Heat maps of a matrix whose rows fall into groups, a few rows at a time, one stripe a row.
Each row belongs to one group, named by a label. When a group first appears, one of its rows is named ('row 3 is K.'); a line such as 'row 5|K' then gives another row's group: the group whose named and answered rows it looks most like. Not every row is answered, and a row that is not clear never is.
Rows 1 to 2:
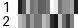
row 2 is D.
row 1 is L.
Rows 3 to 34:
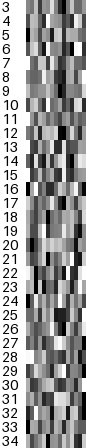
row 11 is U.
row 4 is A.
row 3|D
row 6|A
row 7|U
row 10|A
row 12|D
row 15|U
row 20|L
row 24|L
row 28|U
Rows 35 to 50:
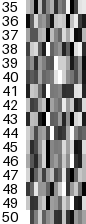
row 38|A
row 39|L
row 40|L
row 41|A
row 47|U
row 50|U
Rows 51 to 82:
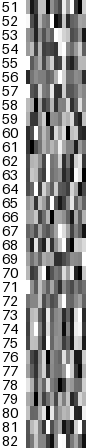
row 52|U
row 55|U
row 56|L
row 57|U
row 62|A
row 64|D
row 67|L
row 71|U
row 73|A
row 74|A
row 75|A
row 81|A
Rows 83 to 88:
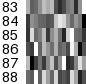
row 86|D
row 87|U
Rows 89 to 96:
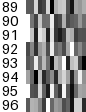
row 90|U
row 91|U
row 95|U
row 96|A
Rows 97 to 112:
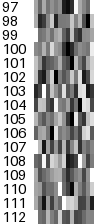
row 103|D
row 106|A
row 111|L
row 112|U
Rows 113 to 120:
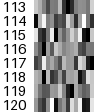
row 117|D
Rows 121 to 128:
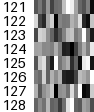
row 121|L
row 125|A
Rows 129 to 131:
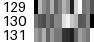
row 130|L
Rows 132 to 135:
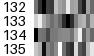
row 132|L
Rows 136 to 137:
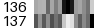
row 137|L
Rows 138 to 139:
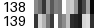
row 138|L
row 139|A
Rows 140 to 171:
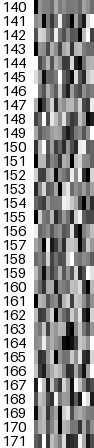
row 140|A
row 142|A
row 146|U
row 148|D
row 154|L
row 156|U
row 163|D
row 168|A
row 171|D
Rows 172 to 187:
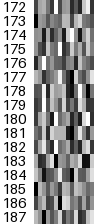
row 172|A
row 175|U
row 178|D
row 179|D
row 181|D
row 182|A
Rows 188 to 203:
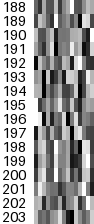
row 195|U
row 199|A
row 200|A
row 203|D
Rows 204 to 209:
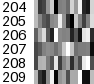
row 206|A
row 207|L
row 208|A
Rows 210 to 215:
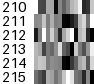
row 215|L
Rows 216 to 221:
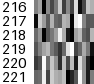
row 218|D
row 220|D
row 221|D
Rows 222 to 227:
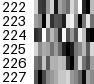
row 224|D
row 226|D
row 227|L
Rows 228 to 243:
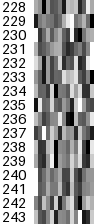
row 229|L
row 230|U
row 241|U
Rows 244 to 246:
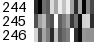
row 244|L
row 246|U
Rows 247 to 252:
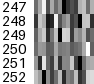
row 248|A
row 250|A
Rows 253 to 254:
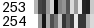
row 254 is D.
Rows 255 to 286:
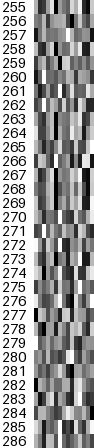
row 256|D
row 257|L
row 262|D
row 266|A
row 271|D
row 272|U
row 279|U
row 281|D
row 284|L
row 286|U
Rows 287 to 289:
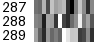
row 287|D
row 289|L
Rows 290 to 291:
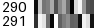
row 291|A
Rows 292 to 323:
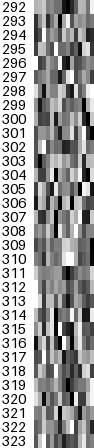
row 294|D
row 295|A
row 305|A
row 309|L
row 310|L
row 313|U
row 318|A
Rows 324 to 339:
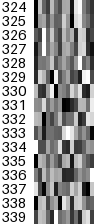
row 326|D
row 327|D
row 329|A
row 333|L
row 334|U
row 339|A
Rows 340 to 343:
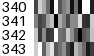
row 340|A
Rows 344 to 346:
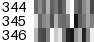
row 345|U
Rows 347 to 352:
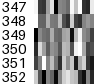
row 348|U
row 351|D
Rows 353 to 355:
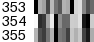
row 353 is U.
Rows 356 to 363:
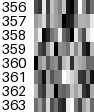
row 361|L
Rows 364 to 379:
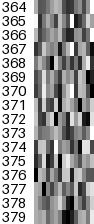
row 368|A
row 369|D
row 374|A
